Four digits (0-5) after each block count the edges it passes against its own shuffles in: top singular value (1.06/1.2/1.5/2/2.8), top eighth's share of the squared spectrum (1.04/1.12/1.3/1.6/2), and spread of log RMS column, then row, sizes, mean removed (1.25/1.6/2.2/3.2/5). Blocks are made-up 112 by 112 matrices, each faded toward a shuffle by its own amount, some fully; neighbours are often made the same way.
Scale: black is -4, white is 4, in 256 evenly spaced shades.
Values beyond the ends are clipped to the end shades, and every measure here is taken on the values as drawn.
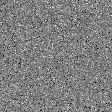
0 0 0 0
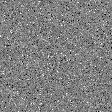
0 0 0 0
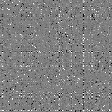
5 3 2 2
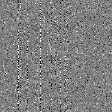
3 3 3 0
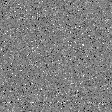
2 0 0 1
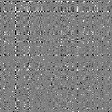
5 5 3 3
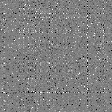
4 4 2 2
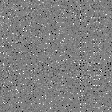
4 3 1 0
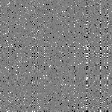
5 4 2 2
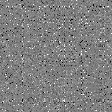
4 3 2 2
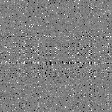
4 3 2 2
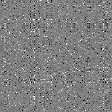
4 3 2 2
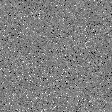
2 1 0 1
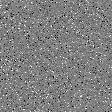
0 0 0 0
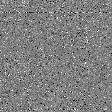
3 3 1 1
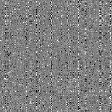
5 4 3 2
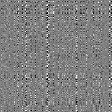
5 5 4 3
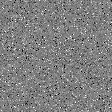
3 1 0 0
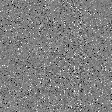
3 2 1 0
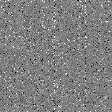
3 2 2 0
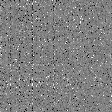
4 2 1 0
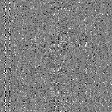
4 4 3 2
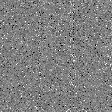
3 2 1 0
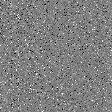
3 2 1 0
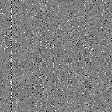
4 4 2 1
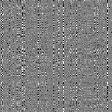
5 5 4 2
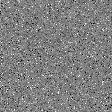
2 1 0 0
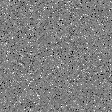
3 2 1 0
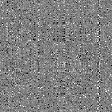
4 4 3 2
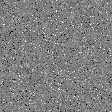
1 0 0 0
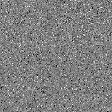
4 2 1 1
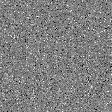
3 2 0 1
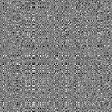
5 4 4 3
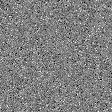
0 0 0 0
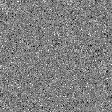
3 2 1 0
